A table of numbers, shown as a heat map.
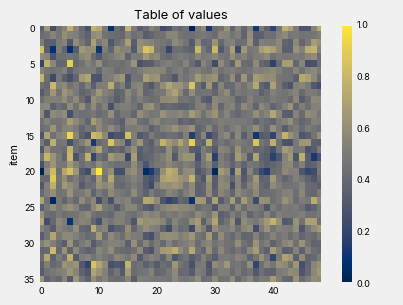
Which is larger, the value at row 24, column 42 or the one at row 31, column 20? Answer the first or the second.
the first
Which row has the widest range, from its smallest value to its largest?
20
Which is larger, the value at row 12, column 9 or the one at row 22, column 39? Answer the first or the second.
the first
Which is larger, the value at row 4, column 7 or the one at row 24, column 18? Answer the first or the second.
the second
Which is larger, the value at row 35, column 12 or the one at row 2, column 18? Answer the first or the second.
the second
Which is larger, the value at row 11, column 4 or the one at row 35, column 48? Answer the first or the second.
the second
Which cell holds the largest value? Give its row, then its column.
20, 10
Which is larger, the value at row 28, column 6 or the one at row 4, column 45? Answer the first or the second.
the first
